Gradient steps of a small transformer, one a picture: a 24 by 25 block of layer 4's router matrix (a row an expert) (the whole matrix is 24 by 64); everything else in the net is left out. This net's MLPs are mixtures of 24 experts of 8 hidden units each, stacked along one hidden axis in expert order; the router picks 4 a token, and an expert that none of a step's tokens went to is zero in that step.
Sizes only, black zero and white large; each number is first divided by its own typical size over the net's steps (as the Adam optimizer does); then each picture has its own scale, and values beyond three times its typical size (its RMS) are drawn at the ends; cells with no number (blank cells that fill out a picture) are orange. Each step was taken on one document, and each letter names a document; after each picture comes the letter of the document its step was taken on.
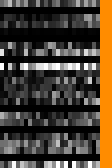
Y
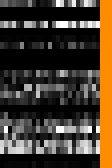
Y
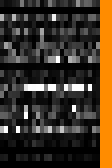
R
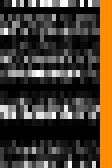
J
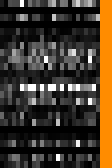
R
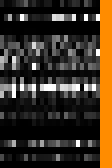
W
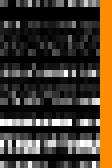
Y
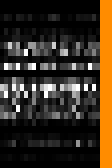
W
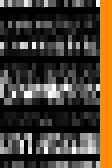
Y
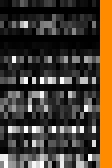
J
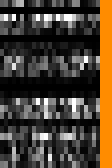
J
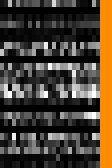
Y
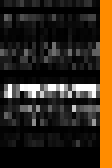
W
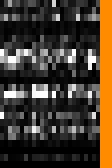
R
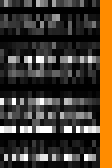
J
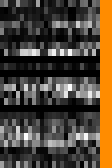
Y
